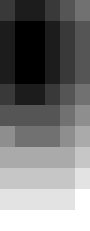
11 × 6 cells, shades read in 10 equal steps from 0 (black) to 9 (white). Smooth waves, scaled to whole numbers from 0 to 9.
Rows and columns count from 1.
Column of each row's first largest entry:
6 6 6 6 6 6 6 6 6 6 1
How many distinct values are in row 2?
4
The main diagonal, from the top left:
2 0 0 1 3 5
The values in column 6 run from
3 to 9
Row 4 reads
1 0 0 1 2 3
